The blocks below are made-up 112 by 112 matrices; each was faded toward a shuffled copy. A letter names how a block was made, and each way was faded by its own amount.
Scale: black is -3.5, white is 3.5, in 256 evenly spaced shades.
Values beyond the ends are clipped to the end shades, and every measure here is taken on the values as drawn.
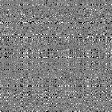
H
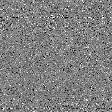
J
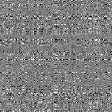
H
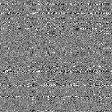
H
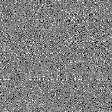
J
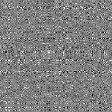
H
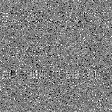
J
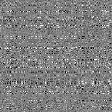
H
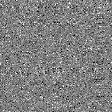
J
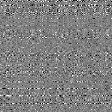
H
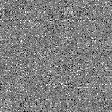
J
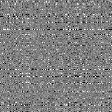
H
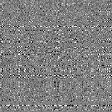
H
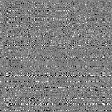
H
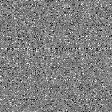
J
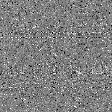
J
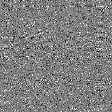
J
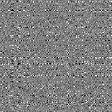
H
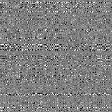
H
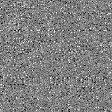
J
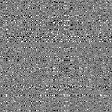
H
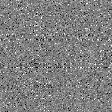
J
